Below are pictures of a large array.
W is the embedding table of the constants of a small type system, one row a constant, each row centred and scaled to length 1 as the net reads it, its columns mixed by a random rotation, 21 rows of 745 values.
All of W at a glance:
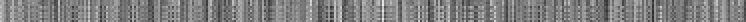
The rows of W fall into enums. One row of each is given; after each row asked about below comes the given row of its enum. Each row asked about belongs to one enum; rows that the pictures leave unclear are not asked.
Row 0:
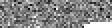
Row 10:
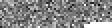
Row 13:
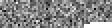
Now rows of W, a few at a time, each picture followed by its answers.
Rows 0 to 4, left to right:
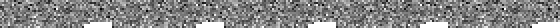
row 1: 10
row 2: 10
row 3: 10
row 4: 0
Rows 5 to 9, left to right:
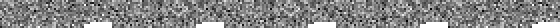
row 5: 10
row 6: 13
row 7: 13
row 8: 13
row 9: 10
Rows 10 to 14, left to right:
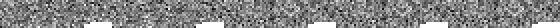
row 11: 0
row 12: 13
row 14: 13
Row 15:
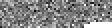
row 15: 10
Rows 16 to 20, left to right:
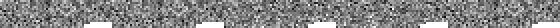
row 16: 13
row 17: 13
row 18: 10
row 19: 0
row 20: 13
